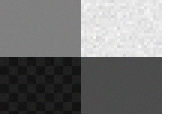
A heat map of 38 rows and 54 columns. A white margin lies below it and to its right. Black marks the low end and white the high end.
It is made of 2 by 2 panels. Panel 1,1: middling, flat. Panel 1,2: very high, fine-grained, faint in contrast. Panel 2,1: very low, checkered, faint in contrast. Panel 2,2: low, flat.
